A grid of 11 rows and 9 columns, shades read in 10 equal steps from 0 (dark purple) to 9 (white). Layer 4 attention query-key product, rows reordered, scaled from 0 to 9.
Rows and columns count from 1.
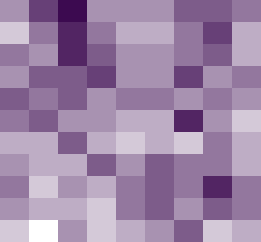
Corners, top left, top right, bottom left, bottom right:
5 4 7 6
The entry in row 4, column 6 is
5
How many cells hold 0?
1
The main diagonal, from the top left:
5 4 1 2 4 6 7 4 4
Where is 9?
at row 11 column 2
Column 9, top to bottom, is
4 6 6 4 5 7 6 6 4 4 6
